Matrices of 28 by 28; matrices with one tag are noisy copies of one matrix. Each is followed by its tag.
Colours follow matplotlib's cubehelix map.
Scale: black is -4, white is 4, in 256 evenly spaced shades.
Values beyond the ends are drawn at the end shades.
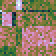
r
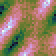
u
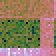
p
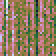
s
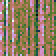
s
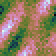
u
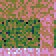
p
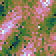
u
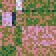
r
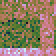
p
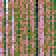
s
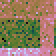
p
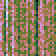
s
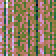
s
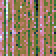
s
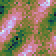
u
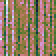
s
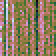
s
